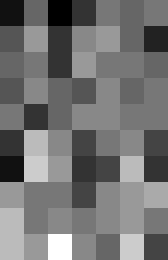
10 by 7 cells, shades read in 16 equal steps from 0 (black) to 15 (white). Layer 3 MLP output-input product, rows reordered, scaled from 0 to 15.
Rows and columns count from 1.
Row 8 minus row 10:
-2 -2 -8 -4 2 -3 6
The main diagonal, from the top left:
1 9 3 5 8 8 3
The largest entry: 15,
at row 10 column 3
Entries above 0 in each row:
6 7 7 7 7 7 7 7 7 7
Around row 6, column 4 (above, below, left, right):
8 3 8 7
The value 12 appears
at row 7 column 2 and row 10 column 6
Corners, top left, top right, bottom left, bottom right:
1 7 11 4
